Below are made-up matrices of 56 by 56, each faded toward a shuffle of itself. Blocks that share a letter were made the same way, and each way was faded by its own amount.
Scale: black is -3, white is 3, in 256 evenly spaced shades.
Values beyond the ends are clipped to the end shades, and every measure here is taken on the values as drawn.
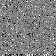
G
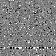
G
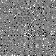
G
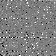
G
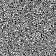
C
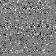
G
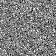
C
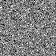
C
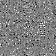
G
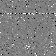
G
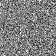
C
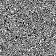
C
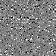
G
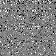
G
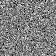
C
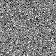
C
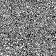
C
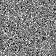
C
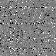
G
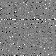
G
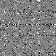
G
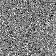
C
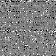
G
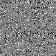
G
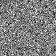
C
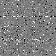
G
